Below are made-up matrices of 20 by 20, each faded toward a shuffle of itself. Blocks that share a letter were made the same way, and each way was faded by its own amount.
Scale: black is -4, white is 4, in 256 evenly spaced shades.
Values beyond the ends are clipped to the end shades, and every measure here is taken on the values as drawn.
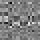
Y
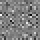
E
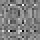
Y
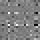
Y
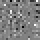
E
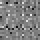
E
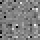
E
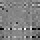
Y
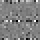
Y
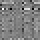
Y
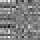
Y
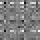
Y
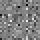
E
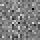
E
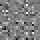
E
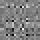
Y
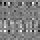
Y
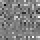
E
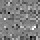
E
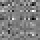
Y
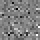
E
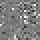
E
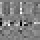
Y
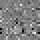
E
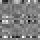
Y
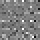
E
